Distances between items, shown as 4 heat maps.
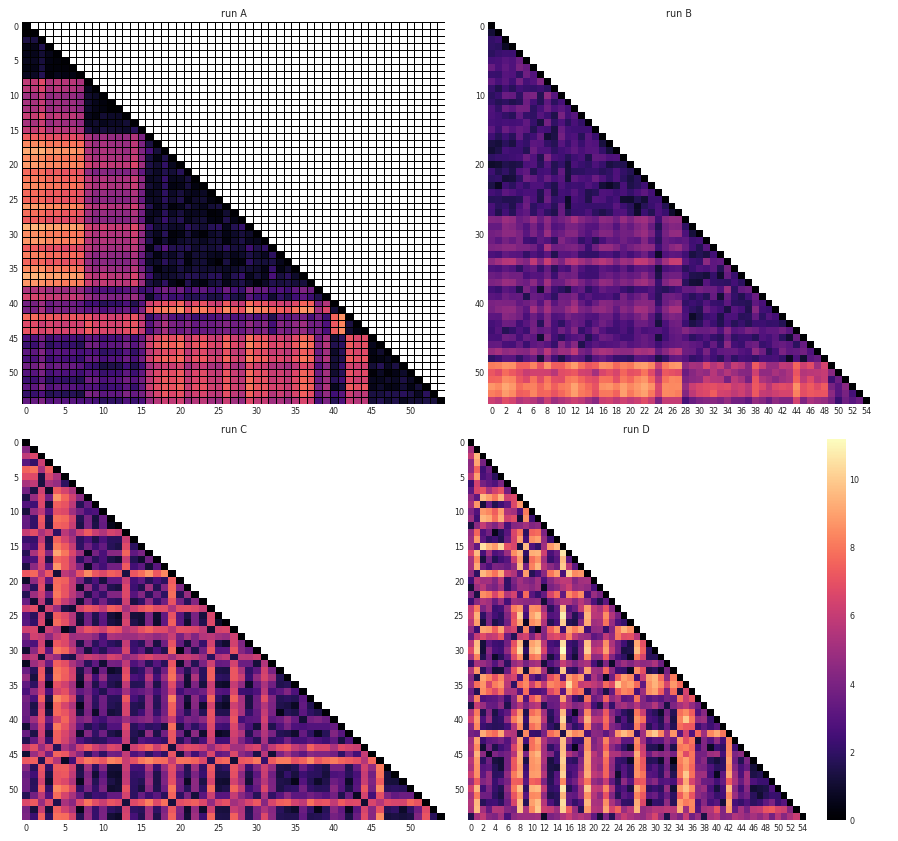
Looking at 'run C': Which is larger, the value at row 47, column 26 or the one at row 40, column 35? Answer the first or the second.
the second
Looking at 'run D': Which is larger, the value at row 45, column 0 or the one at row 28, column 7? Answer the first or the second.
the first
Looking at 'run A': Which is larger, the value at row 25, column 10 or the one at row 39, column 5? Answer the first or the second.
the second
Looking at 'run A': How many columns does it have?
55
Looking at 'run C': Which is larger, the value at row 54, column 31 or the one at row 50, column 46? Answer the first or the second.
the second
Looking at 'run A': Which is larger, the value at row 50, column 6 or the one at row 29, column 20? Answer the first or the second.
the first
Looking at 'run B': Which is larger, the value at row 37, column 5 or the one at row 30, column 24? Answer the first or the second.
the first
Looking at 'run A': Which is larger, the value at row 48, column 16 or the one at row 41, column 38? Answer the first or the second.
the first
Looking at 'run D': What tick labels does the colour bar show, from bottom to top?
0, 2, 4, 6, 8, 10
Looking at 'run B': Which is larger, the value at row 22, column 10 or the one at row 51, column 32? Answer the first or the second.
the second
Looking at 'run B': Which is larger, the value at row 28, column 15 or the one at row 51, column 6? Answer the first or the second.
the second
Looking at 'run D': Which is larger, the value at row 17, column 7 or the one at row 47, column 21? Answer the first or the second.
the first
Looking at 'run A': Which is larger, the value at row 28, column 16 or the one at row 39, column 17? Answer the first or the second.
the second
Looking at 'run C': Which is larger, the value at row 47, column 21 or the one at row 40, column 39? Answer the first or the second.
the second
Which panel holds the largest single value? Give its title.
run D
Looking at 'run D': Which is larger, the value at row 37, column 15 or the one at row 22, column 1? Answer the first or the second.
the first
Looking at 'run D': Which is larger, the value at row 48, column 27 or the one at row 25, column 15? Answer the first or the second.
the second
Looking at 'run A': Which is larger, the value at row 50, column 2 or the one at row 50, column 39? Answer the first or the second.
the second
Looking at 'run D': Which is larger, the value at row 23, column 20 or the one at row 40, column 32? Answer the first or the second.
the second
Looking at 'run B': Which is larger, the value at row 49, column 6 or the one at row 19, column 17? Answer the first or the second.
the first
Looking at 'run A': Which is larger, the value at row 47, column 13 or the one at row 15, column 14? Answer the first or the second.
the first
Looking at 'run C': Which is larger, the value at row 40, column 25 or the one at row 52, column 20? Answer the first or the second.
the second
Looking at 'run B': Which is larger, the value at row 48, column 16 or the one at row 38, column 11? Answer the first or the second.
the first
